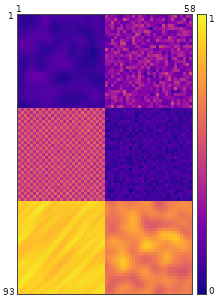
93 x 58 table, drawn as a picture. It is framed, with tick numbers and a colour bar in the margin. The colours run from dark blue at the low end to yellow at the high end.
The table splits into 3 rows of 2 panels. Panel 1,1: very low, blotchy, faint in contrast. Panel 1,2: low, fine-grained. Panel 2,1: middling, checkered. Panel 2,2: very low, fine-grained, faint in contrast. Panel 3,1: very high, slanting up to the right, faint in contrast. Panel 3,2: high, blotchy.
